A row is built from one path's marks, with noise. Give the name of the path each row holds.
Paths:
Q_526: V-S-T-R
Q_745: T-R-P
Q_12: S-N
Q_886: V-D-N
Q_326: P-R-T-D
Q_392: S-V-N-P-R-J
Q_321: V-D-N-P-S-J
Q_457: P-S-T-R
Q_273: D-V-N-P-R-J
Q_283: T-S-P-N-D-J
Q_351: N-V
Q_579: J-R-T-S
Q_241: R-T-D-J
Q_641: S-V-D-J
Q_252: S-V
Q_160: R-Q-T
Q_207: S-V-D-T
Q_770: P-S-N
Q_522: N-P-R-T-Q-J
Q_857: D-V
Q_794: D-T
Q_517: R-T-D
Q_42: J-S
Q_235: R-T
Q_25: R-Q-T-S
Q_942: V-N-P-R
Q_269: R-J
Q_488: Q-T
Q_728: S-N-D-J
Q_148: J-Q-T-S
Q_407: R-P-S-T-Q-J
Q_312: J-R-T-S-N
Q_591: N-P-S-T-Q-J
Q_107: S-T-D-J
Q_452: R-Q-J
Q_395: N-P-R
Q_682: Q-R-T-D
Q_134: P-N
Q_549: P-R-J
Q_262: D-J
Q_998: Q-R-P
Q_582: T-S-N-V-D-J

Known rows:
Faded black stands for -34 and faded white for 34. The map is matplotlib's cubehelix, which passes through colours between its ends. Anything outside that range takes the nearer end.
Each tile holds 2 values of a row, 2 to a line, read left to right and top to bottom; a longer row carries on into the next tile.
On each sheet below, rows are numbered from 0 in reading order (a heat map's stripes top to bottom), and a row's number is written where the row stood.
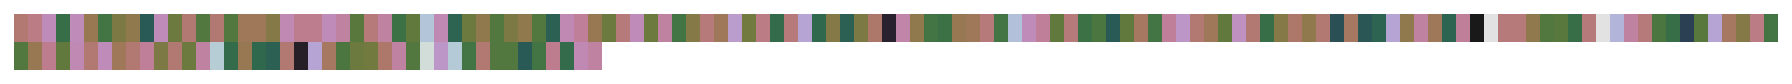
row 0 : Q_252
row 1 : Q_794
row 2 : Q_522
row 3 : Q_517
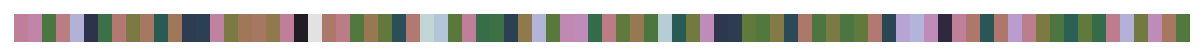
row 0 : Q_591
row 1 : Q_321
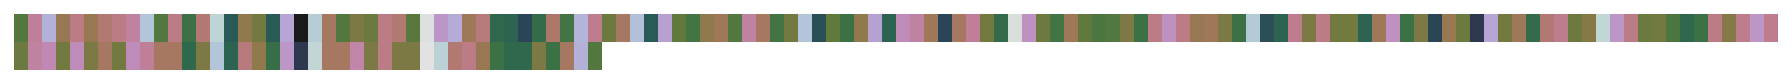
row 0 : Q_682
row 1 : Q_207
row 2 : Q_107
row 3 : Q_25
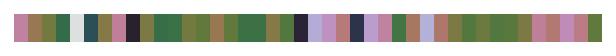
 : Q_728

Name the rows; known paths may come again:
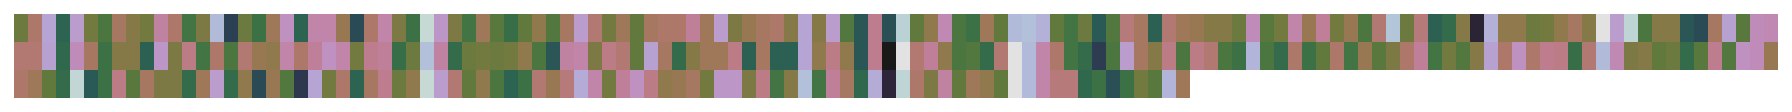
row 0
Q_207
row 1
Q_745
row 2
Q_241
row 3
Q_252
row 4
Q_522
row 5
Q_42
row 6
Q_107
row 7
Q_160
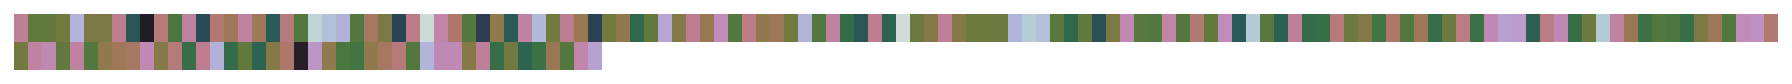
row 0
Q_392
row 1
Q_457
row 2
Q_641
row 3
Q_794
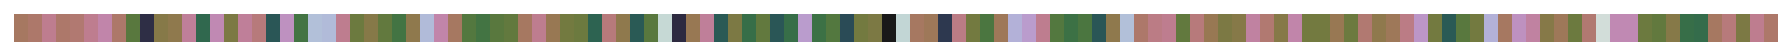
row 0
Q_942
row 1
Q_283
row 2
Q_269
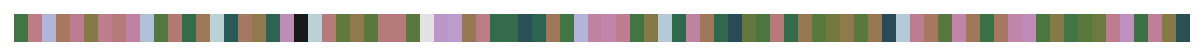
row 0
Q_682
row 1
Q_770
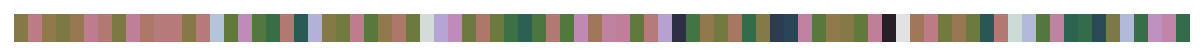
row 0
Q_235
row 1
Q_591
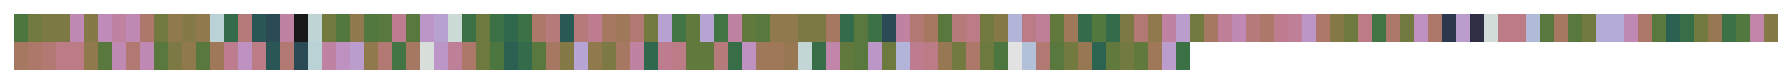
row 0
Q_326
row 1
Q_262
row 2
Q_998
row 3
Q_452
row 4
Q_526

